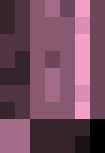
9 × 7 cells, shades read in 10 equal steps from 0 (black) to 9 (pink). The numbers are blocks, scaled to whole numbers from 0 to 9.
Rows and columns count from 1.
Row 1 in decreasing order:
9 6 5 4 4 3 2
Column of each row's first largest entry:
6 6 6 6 6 6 6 1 1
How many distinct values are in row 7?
5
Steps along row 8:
same down same same same down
